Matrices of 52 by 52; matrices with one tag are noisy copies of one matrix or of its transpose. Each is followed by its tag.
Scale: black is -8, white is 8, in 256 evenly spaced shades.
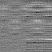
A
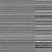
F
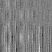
A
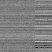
F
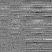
A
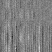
A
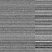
F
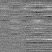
A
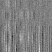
A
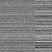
F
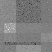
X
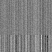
F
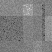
X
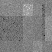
X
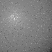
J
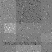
X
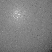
J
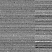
F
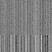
F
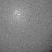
J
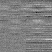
A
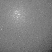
J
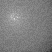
J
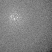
J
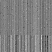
F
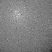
J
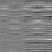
A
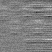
A
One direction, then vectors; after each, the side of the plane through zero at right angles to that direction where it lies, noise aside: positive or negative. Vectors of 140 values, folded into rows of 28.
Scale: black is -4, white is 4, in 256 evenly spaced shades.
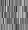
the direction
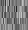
positive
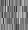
positive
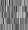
positive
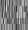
positive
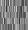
negative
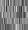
negative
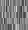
negative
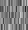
positive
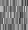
negative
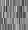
negative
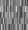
negative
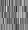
positive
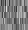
positive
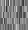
negative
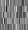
negative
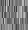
positive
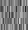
positive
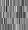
negative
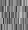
positive
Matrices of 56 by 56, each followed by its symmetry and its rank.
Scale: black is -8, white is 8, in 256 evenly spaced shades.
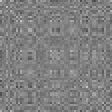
symmetric, rank three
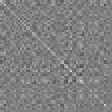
symmetric, rank five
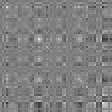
symmetric, rank three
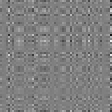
neither, rank two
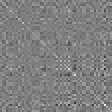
symmetric, rank five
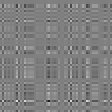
neither, rank one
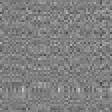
neither, rank five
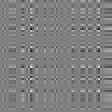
neither, rank one
